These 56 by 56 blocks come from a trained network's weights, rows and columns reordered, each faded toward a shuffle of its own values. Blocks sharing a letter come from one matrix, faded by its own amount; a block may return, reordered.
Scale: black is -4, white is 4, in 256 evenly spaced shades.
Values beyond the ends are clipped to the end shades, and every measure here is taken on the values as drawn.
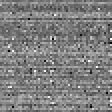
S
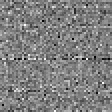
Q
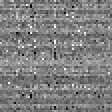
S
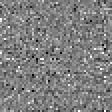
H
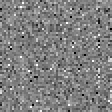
H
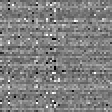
S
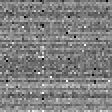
S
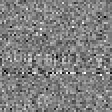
Q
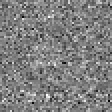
Q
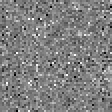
H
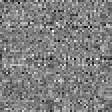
Q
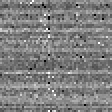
S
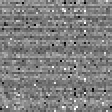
S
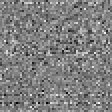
Q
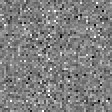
H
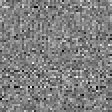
Q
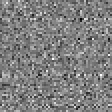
Q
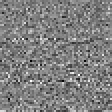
Q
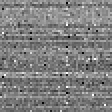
S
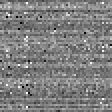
S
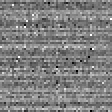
S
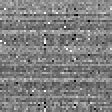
S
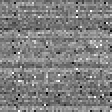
S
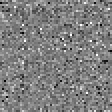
H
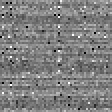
S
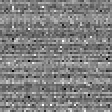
S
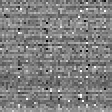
S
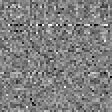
Q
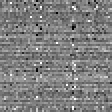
S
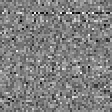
Q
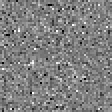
H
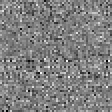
Q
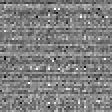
S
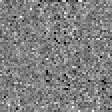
H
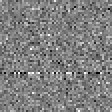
Q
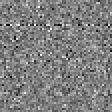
Q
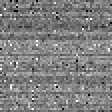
S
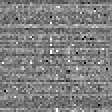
S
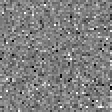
H
